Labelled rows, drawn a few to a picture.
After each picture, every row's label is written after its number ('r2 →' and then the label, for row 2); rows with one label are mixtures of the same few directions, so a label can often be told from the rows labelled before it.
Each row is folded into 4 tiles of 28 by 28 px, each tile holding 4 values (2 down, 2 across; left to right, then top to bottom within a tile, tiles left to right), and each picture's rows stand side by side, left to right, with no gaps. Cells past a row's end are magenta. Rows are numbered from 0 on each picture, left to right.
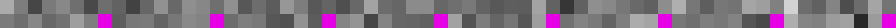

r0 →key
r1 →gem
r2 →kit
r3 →key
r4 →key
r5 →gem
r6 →gem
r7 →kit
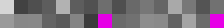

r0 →kit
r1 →kit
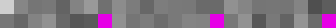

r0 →gem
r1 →key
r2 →key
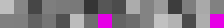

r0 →key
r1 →kit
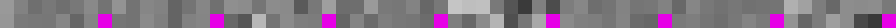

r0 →kit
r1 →gem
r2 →key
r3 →key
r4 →gem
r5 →gem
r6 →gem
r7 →gem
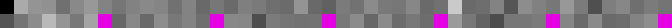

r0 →kit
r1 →key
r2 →key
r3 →key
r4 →kit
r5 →key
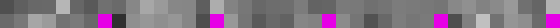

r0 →kit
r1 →key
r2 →key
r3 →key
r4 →key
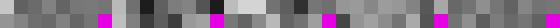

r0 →kit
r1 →key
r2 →gem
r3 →key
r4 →key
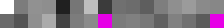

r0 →gem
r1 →gem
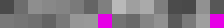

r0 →gem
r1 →gem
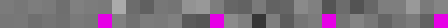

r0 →kit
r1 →gem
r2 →key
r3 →gem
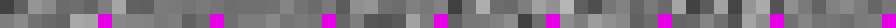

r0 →gem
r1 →kit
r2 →kit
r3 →kit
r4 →key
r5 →kit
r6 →gem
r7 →key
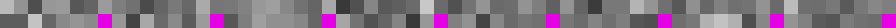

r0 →key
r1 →key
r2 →key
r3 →key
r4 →key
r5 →gem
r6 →kit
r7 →kit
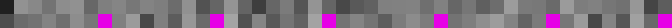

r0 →kit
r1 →key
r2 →key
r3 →gem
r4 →kit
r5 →key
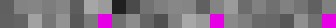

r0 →key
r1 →gem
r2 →kit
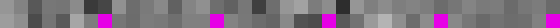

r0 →key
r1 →gem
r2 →gem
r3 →kit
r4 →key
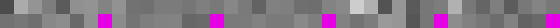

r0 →kit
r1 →kit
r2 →key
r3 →gem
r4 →kit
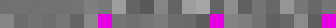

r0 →key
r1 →gem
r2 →kit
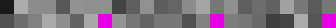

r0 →kit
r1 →key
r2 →kit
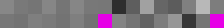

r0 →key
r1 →key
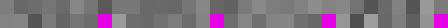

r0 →key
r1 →key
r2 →key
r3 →key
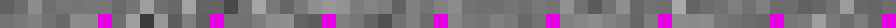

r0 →gem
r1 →key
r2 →key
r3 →kit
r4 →kit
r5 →kit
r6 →kit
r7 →kit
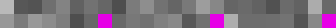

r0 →kit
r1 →key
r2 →key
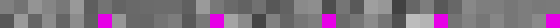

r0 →key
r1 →key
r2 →key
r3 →gem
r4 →kit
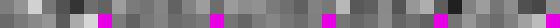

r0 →gem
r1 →gem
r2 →gem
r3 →gem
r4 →gem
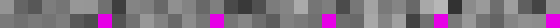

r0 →gem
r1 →kit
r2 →gem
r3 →key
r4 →gem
